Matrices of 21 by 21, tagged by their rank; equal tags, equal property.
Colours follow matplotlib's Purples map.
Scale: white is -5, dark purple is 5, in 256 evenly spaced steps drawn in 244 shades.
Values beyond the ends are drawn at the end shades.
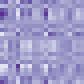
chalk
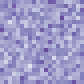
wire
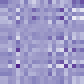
chalk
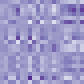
chalk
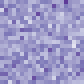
wire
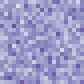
wire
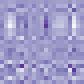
chalk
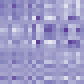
chalk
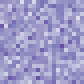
wire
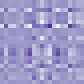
chalk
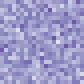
wire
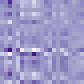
chalk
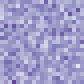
wire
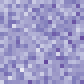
wire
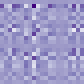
chalk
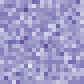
wire
